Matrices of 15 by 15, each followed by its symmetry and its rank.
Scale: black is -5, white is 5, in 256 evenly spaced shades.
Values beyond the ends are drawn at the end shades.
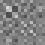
symmetric, rank three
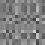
neither, rank two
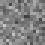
neither, full rank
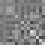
symmetric, rank three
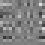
neither, rank two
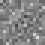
symmetric, full rank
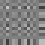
symmetric, rank one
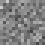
symmetric, full rank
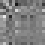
antisymmetric, rank two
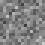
symmetric, full rank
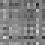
antisymmetric, rank two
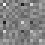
symmetric, rank three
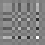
symmetric, rank one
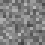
neither, full rank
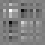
symmetric, rank one
